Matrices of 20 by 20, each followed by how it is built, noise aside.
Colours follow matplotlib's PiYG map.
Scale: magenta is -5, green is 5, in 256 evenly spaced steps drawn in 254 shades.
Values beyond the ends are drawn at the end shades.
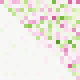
upper triangular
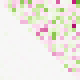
upper triangular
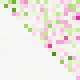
upper triangular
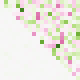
upper triangular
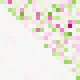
upper triangular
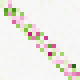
banded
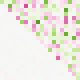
upper triangular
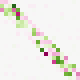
banded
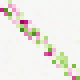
banded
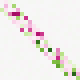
banded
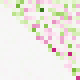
upper triangular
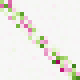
banded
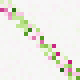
banded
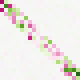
banded
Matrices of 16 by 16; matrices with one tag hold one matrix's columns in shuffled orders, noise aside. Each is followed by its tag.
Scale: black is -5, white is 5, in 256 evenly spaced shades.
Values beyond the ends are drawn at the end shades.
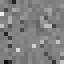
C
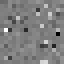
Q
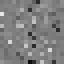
C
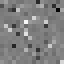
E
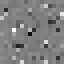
Q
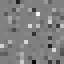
C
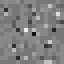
Q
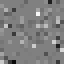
C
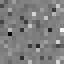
Q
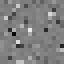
Q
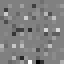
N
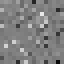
C
